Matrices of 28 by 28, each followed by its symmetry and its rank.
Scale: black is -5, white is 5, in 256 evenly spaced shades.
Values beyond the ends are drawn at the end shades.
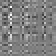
neither, rank two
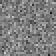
neither, full rank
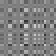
symmetric, rank one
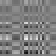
neither, rank one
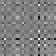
symmetric, rank two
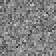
neither, full rank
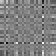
symmetric, rank two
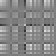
symmetric, rank one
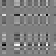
neither, rank one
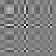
symmetric, rank one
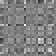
symmetric, rank two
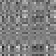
neither, rank two
